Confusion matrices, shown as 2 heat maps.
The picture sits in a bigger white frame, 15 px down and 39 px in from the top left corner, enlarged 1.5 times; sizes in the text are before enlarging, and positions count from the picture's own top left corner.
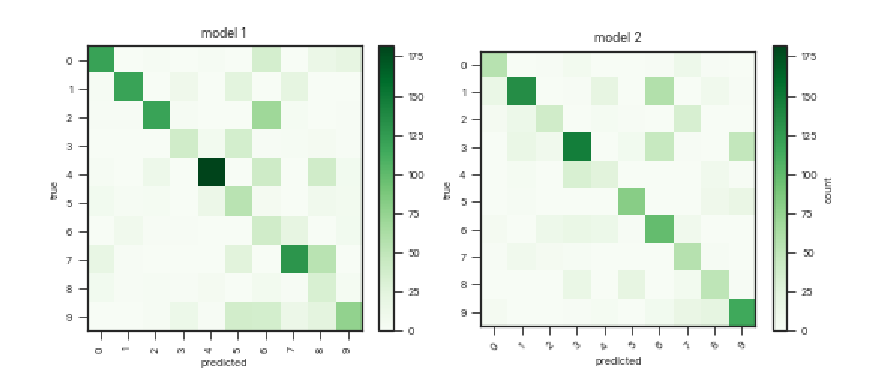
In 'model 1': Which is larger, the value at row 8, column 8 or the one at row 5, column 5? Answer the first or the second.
the second
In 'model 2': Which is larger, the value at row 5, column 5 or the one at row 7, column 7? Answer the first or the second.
the first
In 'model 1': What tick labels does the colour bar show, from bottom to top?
0, 25, 50, 75, 100, 125, 150, 175
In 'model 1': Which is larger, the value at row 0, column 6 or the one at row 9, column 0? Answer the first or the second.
the first
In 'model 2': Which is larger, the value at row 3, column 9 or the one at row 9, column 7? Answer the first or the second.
the first
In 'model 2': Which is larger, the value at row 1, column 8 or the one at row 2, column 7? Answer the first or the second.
the second
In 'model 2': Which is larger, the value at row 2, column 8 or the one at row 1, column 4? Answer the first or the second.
the second
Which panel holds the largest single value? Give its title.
model 1
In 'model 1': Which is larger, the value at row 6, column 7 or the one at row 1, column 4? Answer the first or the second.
the first
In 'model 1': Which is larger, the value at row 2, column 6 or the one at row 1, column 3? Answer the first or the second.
the first
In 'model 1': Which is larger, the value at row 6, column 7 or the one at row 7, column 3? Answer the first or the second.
the first
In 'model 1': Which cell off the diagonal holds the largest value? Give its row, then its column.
2, 6
